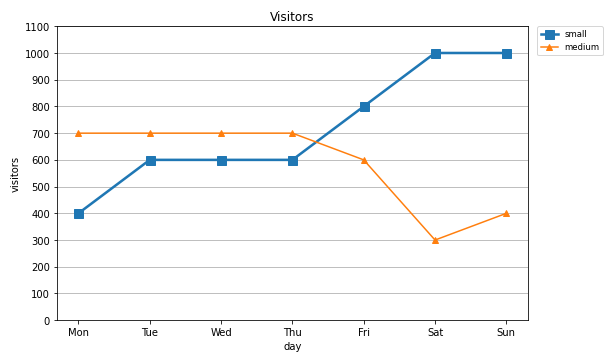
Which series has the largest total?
small
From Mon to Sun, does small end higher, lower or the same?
higher
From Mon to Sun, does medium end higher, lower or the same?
lower
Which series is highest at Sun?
small
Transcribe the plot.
Title: Visitors
x-axis: day, ticks Mon Tue Wed Thu Fri Sat Sun
y-axis: visitors, ticks 0 100 200 300 400 500 600 700 800 900 1000 1100
Legend: small, medium
Values:
small: 400 600 600 600 800 1000 1000
medium: 700 700 700 700 600 300 400
